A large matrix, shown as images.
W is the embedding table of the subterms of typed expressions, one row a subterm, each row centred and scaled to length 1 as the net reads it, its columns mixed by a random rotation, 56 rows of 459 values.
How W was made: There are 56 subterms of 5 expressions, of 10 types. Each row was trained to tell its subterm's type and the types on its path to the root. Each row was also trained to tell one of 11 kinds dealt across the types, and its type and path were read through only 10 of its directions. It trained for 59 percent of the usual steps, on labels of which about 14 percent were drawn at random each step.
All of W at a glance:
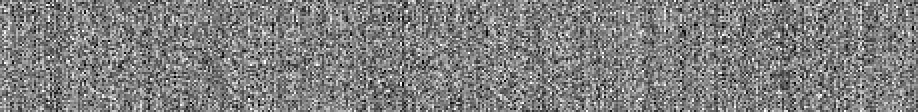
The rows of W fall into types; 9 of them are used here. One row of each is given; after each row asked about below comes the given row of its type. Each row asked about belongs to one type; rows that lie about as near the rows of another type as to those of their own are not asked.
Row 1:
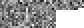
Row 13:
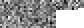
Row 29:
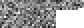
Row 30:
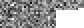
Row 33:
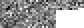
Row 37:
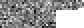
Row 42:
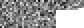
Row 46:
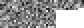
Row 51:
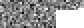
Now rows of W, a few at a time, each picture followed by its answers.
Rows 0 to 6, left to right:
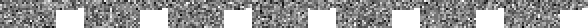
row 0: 37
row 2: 51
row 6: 42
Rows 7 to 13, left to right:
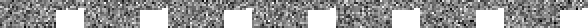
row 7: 29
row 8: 51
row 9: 42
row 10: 51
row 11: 30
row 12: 46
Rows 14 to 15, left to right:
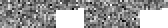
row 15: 42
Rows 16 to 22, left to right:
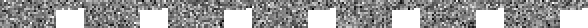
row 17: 1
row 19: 29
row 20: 13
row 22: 42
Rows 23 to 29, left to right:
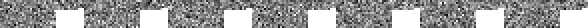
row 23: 1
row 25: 13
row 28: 51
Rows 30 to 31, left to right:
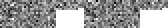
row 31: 30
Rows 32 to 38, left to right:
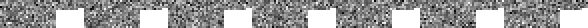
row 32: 1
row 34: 30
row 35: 51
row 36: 42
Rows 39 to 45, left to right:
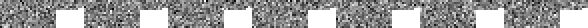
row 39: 46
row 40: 1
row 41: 42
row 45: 30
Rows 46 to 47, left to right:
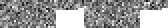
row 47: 51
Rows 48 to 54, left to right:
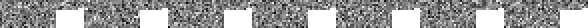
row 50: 30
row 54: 30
